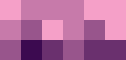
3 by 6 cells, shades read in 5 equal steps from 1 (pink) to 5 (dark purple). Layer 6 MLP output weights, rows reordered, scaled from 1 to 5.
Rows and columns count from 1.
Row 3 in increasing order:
3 3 4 4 4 5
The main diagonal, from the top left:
1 3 4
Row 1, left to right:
1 2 2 2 1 1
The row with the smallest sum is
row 1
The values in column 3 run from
1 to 4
